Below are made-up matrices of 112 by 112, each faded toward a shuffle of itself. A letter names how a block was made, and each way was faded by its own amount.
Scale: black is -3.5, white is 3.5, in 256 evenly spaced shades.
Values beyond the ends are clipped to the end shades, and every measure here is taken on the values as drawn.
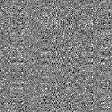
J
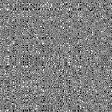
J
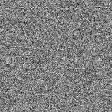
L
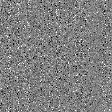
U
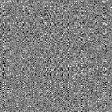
J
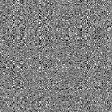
J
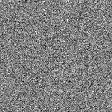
L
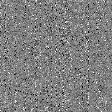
U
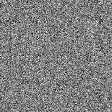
L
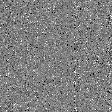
U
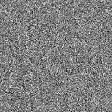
L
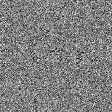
L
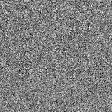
L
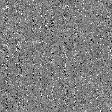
U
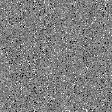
U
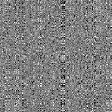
J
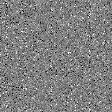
U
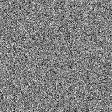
L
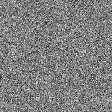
L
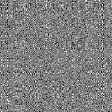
J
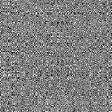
J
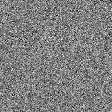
L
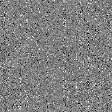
U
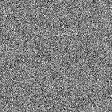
L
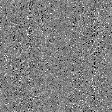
U
